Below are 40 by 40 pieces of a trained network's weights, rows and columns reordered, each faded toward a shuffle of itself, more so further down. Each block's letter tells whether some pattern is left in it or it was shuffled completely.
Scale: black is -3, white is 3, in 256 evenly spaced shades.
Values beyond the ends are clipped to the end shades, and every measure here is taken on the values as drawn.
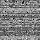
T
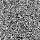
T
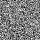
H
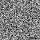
T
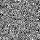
T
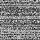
T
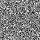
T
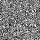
T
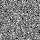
H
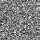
T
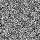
H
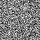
H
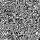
T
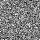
H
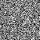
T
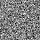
H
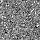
H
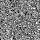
H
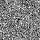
H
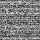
T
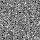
H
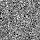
H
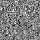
T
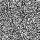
H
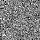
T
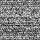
T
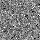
H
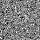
H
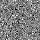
T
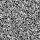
H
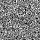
H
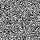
H
